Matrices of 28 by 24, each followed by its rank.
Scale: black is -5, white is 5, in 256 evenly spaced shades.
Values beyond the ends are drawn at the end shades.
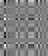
one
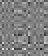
two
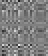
two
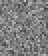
full rank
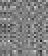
three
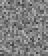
full rank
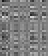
two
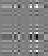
one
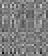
three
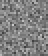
full rank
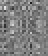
three
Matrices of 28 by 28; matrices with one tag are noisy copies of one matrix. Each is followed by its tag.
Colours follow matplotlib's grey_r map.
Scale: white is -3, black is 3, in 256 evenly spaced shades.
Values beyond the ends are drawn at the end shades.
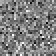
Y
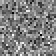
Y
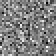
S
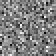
S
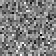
Y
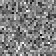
Y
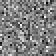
S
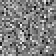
S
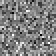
Y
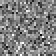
Y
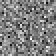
S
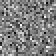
S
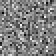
S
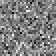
Y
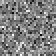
Y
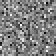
S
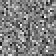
S
